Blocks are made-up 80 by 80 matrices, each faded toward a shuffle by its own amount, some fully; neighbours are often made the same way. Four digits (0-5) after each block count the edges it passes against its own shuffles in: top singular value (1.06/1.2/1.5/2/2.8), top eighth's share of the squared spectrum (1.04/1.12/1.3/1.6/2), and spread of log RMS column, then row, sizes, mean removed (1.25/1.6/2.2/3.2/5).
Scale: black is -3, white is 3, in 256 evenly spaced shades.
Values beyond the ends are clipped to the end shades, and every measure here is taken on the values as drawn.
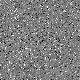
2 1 0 0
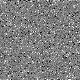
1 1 0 1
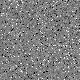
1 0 0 0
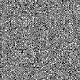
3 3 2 1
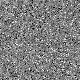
1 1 0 0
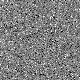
1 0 0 0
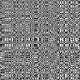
5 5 4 4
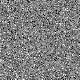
3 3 1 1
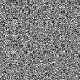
4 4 2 2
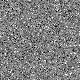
1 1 0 0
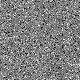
0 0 0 0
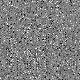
3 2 1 1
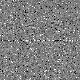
3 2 1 1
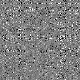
4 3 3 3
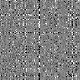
4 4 3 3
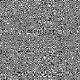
4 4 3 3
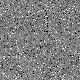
0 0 0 0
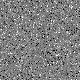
2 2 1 0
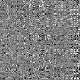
4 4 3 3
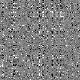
4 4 3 3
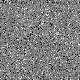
2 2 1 0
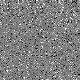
3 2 1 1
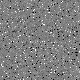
2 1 0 0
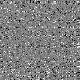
4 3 1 2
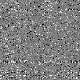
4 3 1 2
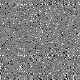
4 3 1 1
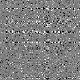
4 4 2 3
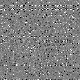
4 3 1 2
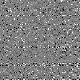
4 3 2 2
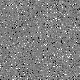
3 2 1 1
